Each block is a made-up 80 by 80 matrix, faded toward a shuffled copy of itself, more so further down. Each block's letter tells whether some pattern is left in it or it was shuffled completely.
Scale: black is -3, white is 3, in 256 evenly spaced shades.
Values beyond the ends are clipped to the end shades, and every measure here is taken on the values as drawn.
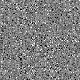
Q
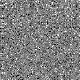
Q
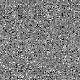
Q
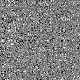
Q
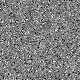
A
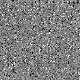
Q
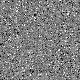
A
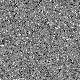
A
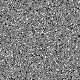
A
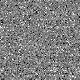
Q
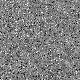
A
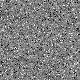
A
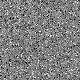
A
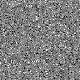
Q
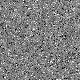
A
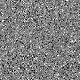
Q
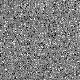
Q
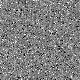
A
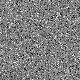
A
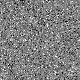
A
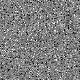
Q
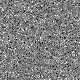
A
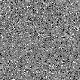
Q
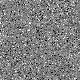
A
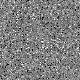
Q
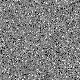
A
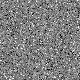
A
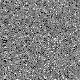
Q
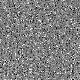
Q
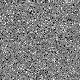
Q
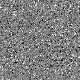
Q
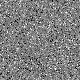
A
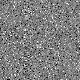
Q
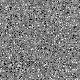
Q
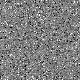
Q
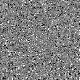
Q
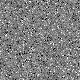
A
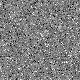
A
